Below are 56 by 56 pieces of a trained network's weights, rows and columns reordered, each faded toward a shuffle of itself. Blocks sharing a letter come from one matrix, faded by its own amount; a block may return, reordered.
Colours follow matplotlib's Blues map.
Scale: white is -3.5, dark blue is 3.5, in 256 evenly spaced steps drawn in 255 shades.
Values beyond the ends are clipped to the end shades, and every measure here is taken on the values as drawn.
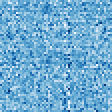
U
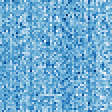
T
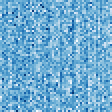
T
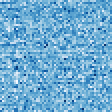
U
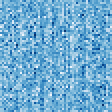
T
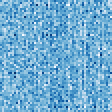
T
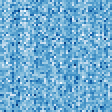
T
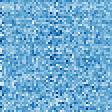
U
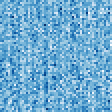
T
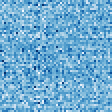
U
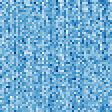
T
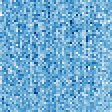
T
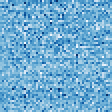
U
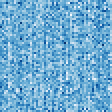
T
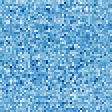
U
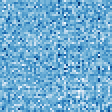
U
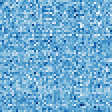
U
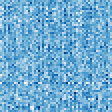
T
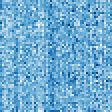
T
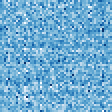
U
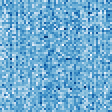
T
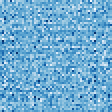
U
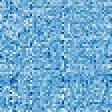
U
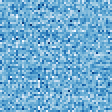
U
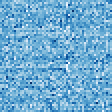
U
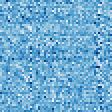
U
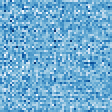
U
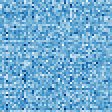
U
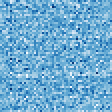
U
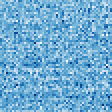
U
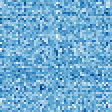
U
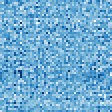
U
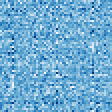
U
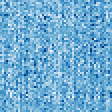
T
